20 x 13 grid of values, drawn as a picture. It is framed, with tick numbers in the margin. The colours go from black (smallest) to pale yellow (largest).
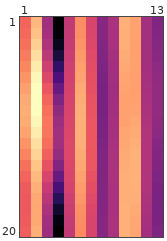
Stripes: upright, repeating 3 times. Ninth with the highest average: middle left. Seam: vertical, 30% of the way across, the right part calmer. Grain: streaks running down.
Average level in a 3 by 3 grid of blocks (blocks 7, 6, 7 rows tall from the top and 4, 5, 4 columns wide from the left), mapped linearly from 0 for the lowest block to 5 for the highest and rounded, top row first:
1 0 2
5 1 2
0 0 2
